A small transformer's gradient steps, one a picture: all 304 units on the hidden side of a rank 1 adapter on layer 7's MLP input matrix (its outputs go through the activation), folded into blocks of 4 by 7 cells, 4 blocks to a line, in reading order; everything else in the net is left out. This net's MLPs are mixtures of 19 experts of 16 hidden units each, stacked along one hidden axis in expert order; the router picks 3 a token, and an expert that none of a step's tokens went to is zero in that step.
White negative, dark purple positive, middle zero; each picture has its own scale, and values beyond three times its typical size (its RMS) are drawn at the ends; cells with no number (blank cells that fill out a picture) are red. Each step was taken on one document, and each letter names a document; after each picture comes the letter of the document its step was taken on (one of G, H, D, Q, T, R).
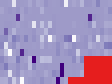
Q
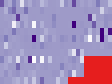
Q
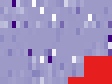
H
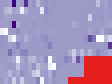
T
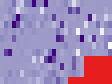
H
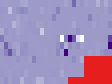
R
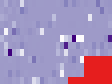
R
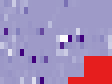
R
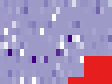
R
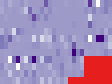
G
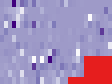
T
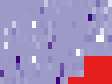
Q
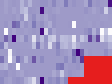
Q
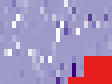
H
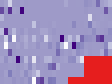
G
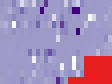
H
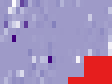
T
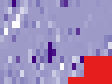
T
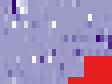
T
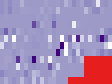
G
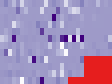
R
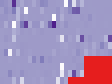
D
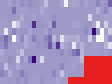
Q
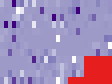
H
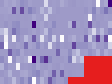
Q
